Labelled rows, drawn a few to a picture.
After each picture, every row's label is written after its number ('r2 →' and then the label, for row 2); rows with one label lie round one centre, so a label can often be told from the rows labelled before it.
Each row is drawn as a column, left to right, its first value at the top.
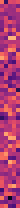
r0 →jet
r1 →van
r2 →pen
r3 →pen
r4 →jet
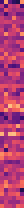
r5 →van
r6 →jet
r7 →van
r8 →van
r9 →van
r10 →jet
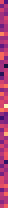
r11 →jet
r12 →van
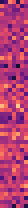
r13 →van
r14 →van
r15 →jet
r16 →pen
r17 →van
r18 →jet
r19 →pen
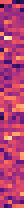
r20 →jet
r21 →pen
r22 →pen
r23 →van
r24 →van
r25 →van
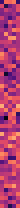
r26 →van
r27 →jet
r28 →pen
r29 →pen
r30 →van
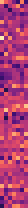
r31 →pen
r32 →jet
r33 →pen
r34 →van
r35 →van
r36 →jet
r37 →van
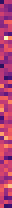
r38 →van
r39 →pen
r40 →pen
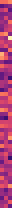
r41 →jet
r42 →jet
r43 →pen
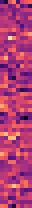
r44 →van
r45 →van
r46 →pen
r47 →pen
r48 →van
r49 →jet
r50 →jet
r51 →jet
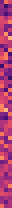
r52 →van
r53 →jet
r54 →pen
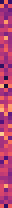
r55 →van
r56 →pen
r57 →van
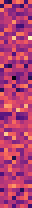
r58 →jet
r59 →van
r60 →van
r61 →pen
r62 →jet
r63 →jet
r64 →van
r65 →pen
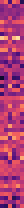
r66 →pen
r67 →pen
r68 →van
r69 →pen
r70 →pen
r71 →van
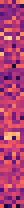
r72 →jet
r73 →pen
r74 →pen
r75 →van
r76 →pen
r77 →jet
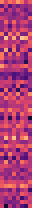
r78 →jet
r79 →pen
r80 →jet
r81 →pen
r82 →jet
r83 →pen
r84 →pen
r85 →jet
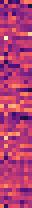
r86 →van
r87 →pen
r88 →van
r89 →van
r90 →van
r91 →jet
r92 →jet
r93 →jet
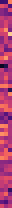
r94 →van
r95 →van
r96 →jet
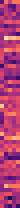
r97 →van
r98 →pen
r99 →pen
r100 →pen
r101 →pen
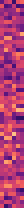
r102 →van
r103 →pen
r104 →pen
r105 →van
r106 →jet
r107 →jet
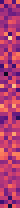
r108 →van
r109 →jet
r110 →pen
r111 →van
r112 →jet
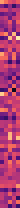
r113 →jet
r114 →jet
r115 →pen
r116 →jet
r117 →pen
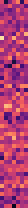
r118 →pen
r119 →van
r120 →van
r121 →pen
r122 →jet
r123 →van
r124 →jet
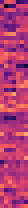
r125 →van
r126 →jet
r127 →jet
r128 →jet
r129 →van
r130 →van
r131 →van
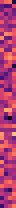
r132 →pen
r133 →jet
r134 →jet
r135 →van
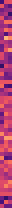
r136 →van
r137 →pen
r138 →pen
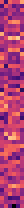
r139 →jet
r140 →van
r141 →pen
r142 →pen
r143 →pen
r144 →jet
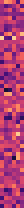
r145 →pen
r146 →jet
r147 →jet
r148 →pen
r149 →van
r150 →jet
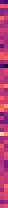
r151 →van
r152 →van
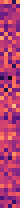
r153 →pen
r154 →jet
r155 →pen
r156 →van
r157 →jet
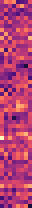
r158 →pen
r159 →jet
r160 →pen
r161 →jet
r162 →van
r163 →van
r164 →van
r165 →pen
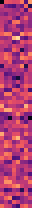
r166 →van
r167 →jet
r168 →jet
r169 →pen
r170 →pen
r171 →jet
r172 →van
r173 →jet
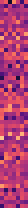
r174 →pen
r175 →jet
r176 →van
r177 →jet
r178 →pen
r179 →van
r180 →jet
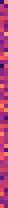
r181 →van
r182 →jet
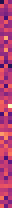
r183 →van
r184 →pen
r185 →van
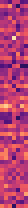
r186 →van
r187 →van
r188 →van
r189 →pen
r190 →jet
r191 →van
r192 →van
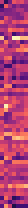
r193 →pen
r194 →van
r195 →van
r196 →pen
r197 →pen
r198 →pen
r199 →pen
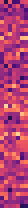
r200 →pen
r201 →van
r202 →jet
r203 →van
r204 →van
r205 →pen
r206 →pen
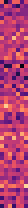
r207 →pen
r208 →van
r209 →van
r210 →pen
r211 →jet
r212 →van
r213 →pen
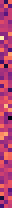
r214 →pen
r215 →van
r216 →jet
